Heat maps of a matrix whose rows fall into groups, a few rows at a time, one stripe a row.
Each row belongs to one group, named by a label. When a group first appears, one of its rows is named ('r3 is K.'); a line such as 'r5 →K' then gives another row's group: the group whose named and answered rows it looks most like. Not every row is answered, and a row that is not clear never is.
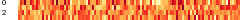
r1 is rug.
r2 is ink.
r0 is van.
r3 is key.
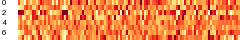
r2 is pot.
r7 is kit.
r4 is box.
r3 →rug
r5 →van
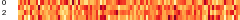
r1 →kit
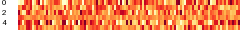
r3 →pot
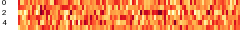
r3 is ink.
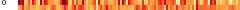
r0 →pot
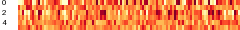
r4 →rug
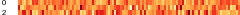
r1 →ink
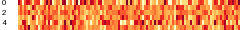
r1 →box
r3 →box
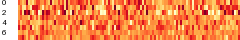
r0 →van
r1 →rug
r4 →ink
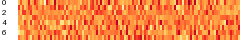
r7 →van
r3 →rug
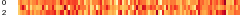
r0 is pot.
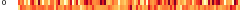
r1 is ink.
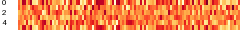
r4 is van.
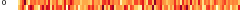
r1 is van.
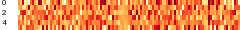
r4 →kit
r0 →kit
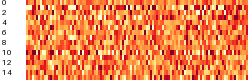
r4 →rug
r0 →van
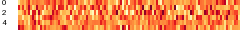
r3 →box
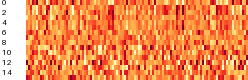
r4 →kit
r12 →key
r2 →kit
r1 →kit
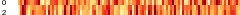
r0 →van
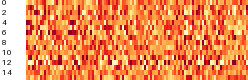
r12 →box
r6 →pot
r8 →key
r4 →pot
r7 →box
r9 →van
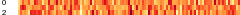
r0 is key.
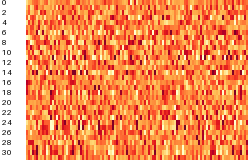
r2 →rug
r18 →key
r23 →key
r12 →ink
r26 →ink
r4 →van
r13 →kit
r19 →key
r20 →key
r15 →rug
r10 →box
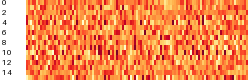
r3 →key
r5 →rug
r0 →van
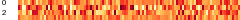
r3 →key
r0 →box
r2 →rug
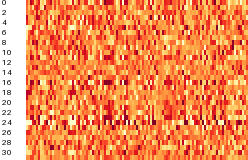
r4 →kit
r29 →van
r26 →pot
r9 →pot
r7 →van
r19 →key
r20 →kit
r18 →pot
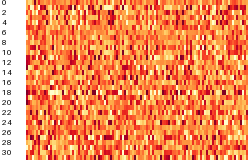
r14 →box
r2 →kit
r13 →ink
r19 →ink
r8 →rug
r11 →van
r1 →rug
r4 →kit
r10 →rug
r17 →key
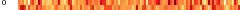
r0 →kit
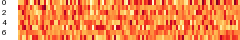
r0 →van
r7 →rug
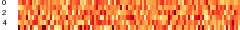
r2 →kit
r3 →van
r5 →key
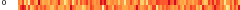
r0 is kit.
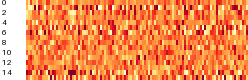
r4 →kit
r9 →box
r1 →box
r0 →kit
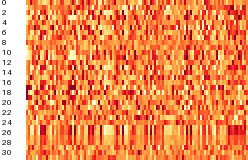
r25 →rug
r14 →box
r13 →rug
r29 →box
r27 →rug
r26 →rug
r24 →kit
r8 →key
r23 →van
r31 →kit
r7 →box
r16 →rug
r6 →rug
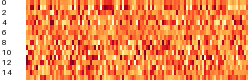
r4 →key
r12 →pot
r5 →van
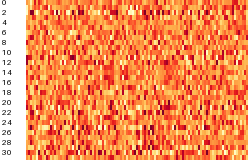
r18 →rug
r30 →van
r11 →pot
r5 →rug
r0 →box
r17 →ink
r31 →kit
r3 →van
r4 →box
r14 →ink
